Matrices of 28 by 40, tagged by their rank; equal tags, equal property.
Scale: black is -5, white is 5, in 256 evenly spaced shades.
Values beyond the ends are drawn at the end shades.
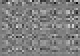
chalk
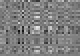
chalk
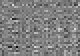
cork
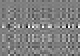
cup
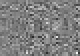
cork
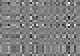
cup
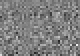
cork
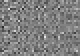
cork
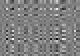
cup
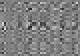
chalk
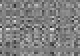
chalk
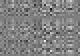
chalk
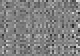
chalk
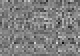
cork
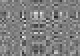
chalk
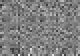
cork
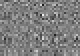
cork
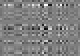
cup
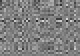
chalk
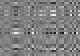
cup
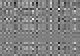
cup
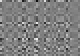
cup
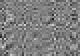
cork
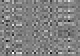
chalk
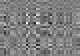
cup
